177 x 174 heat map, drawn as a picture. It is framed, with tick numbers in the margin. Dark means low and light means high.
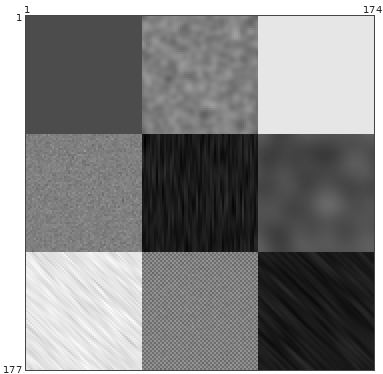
The table splits into 3 rows of 3 panels. Panel 1,1: low, flat. Panel 1,2: middling, blotchy, faint in contrast. Panel 1,3: very high, flat. Panel 2,1: middling, fine-grained, faint in contrast. Panel 2,2: very low, streaked downward, faint in contrast. Panel 2,3: low, smooth, faint in contrast. Panel 3,1: very high, slanting down to the right, faint in contrast. Panel 3,2: middling, checkered. Panel 3,3: very low, slanting down to the right, faint in contrast.
